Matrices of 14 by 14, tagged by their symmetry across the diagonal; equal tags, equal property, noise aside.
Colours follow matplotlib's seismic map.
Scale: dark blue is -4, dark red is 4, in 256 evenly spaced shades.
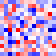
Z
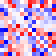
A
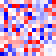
A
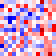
Z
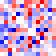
A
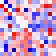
A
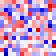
Z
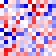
A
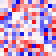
A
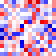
A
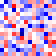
Z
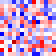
Z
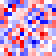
A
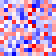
Z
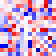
A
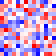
Z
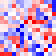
A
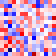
Z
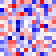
Z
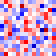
Z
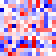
Z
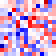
A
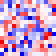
Z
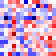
Z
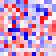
Z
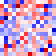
A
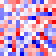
A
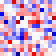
A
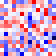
Z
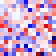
A
